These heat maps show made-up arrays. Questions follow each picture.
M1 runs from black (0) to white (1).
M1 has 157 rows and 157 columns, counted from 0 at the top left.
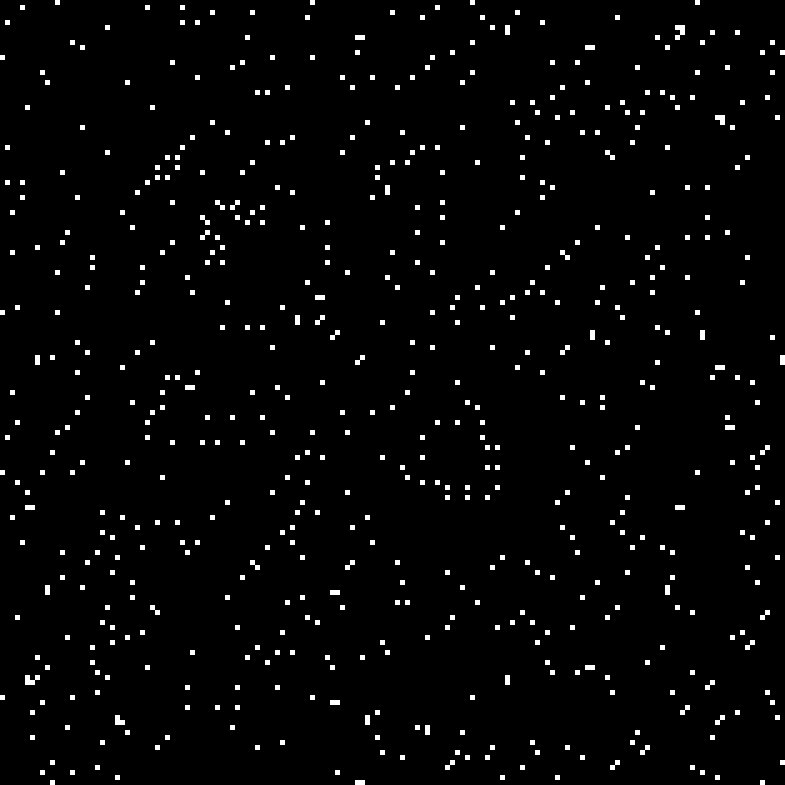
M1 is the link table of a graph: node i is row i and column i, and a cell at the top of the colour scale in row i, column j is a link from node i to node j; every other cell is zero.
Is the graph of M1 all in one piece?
yes
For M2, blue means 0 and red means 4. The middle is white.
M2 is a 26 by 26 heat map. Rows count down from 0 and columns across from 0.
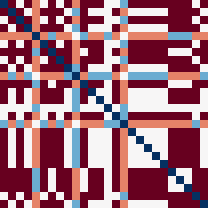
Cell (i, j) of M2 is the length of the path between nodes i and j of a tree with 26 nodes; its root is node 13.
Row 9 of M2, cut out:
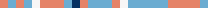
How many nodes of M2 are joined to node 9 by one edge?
12
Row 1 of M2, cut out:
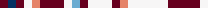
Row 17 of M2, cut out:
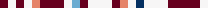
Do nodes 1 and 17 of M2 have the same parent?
yes
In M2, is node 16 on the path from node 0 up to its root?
no
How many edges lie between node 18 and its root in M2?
2
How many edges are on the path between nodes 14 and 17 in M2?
4
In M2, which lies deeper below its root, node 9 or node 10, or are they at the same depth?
node 10
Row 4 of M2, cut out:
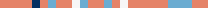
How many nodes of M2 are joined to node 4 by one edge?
6
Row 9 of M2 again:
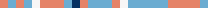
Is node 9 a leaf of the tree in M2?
no
